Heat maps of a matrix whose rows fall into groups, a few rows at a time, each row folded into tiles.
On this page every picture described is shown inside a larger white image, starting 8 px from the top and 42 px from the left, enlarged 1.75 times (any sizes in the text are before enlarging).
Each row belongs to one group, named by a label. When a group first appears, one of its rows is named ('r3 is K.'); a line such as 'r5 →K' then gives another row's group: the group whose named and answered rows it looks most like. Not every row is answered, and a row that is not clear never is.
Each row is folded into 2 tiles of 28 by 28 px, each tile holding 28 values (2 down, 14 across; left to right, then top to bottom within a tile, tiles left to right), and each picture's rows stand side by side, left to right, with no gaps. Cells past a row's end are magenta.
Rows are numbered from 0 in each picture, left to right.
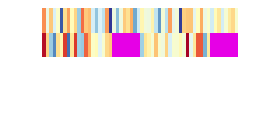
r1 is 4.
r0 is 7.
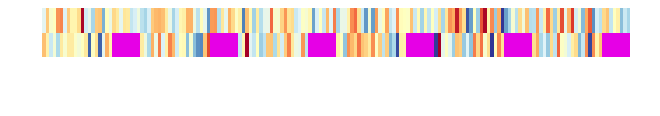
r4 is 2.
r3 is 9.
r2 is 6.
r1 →9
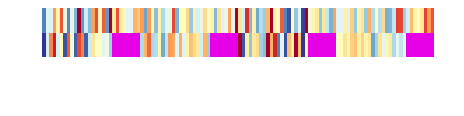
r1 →6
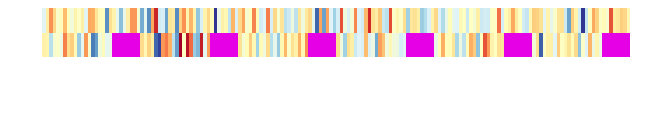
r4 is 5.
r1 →2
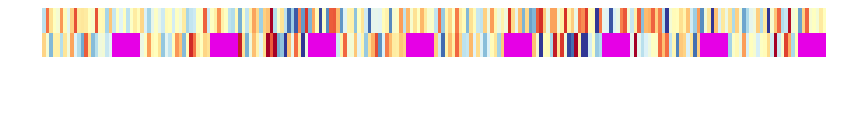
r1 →5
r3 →5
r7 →4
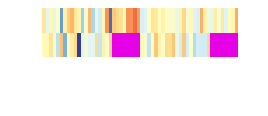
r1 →9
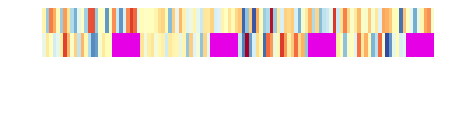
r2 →6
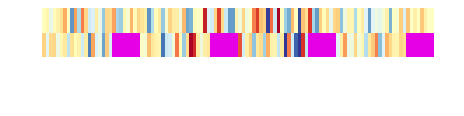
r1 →5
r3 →5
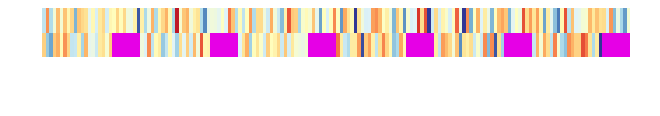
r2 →6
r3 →7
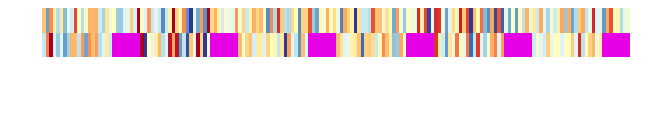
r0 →6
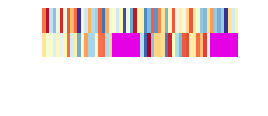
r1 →6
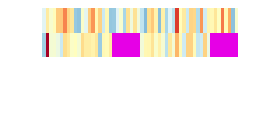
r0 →2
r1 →7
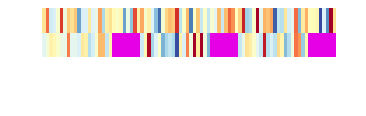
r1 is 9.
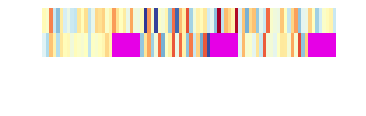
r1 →6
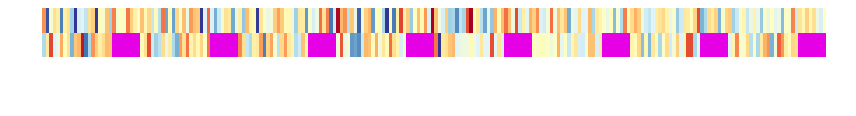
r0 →5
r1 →2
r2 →7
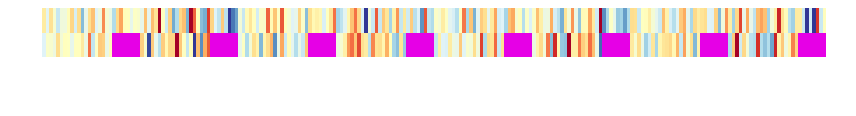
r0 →4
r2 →9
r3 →9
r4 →4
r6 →6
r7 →6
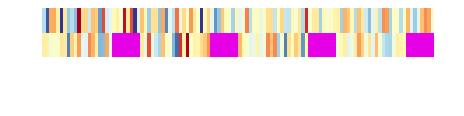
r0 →7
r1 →2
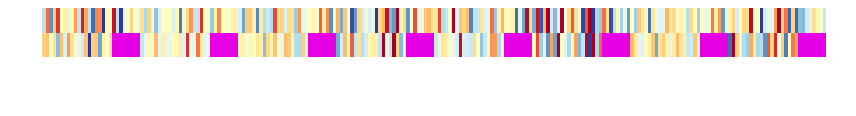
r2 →7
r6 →7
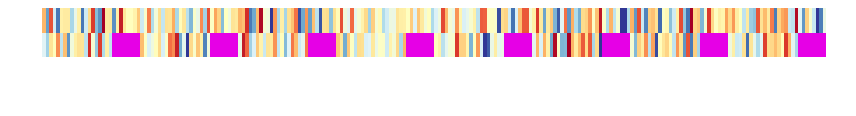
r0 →4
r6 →4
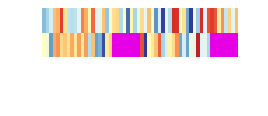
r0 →9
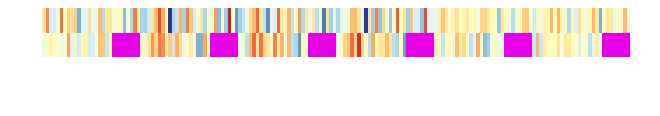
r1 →9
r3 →9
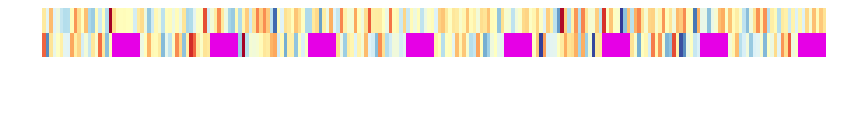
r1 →5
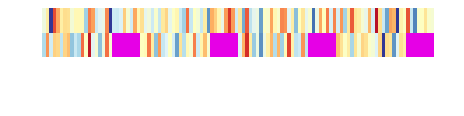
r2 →6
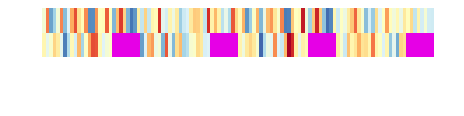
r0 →5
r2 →5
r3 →9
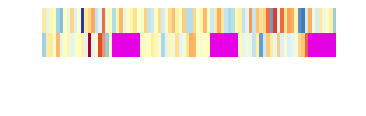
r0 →4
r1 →5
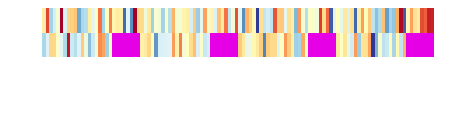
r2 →7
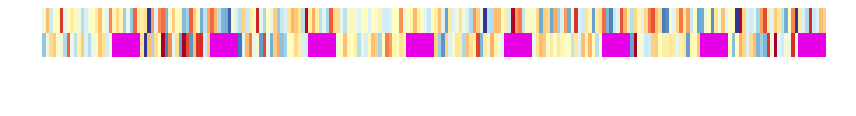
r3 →5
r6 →2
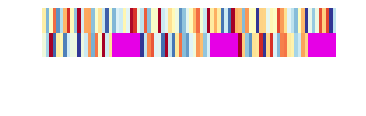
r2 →7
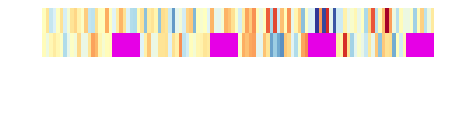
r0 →5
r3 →6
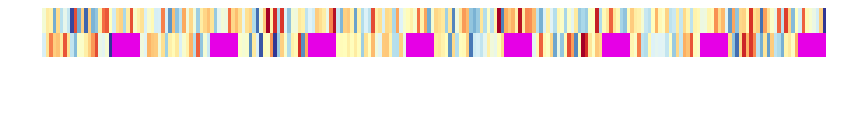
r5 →5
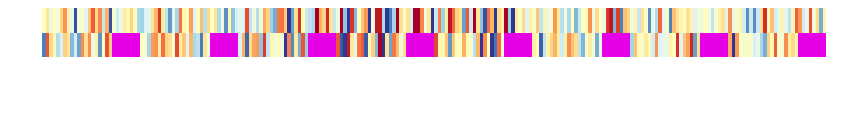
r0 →2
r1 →9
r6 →4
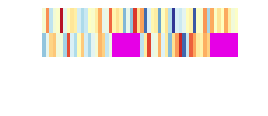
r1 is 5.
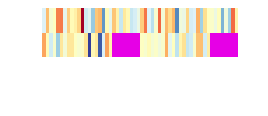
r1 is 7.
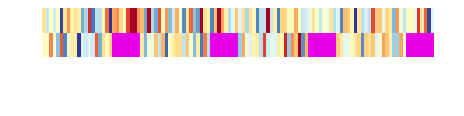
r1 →4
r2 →4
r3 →7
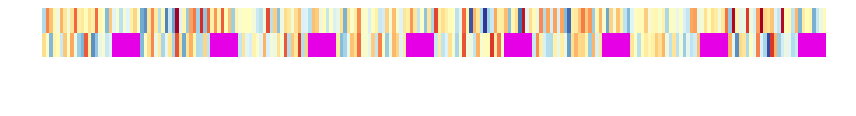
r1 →7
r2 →4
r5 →2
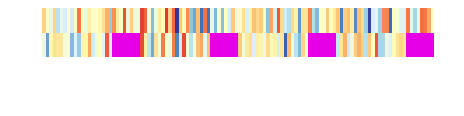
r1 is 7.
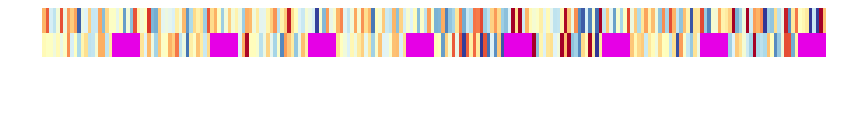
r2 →6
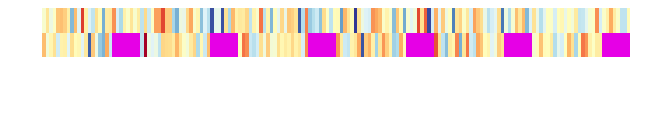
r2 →2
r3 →7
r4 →7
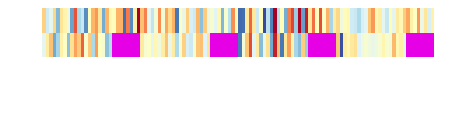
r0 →6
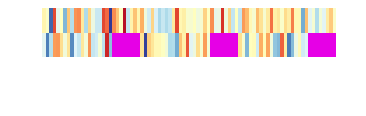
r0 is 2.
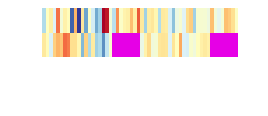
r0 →9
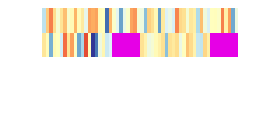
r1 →7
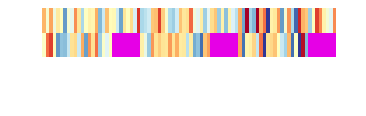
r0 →6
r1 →9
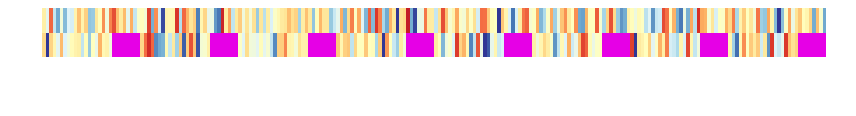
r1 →6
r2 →2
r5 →5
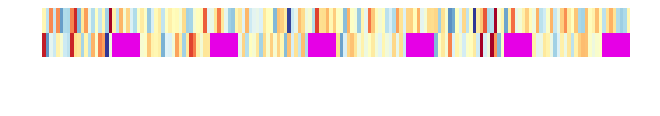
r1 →5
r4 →4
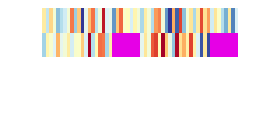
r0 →4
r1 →9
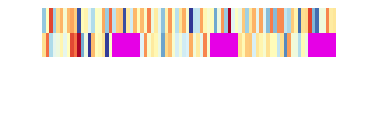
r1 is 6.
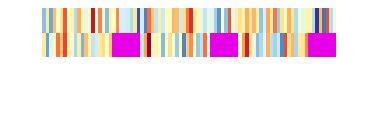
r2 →6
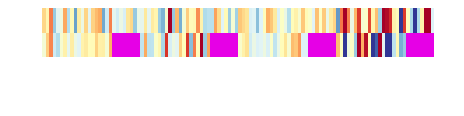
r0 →2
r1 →4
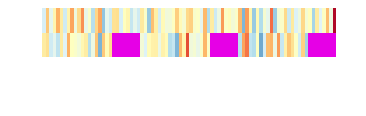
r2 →6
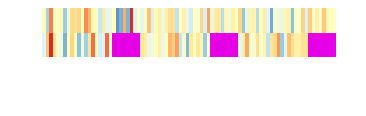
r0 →6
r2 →5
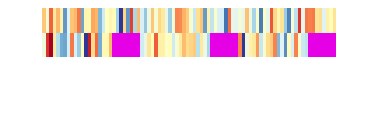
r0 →6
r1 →9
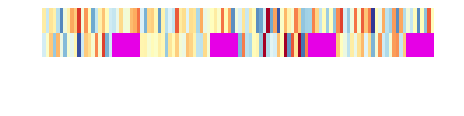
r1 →7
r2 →4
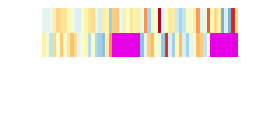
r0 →9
